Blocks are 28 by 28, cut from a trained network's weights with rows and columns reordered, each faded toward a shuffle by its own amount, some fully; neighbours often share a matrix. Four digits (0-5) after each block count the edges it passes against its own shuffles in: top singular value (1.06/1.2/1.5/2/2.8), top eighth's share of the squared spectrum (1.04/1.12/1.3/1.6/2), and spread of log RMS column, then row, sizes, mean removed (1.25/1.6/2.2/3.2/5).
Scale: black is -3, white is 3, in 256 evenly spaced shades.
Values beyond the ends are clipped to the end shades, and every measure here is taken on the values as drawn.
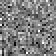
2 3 0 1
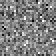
0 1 0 0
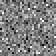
0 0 0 0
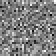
2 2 0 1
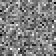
0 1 0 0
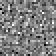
0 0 0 0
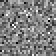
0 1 0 0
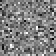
2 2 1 0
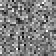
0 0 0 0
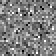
0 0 0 0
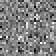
3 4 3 2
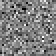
0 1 0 0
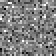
0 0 0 0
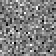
0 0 0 0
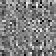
3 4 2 2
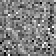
2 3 1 0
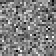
0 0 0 0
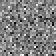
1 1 0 0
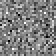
0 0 0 1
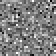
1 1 0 0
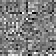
3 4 1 2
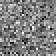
2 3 0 1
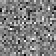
2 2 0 1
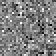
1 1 0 0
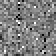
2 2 1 0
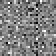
2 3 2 1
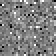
1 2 1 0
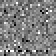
2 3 0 1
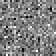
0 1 0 1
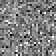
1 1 0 0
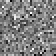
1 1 0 0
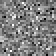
1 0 0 0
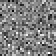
1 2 1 0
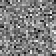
2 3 0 0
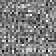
2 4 1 2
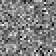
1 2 0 0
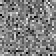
1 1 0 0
